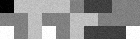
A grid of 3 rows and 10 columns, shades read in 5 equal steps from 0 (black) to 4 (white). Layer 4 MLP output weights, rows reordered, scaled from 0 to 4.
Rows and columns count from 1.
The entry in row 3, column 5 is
2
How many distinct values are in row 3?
4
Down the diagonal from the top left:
0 2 3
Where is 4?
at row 3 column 1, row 3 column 4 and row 3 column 10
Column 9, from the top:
2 2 1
